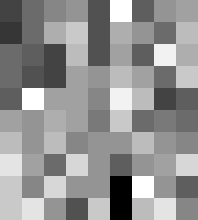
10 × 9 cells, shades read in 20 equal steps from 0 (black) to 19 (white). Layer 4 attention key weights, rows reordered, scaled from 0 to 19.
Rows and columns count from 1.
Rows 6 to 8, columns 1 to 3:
12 11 13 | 14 11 14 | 17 12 8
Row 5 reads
7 19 12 12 10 18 14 5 7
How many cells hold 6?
5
